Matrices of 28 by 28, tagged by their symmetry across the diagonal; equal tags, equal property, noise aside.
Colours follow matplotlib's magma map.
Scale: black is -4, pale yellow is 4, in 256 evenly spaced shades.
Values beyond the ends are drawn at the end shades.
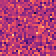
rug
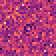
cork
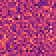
rug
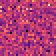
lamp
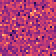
rug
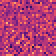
lamp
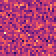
lamp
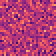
cork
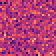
lamp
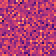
cork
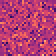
cork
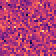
rug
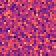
rug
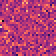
lamp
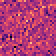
lamp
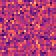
rug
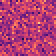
rug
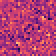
cork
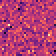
lamp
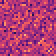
cork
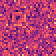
cork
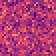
rug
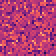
cork
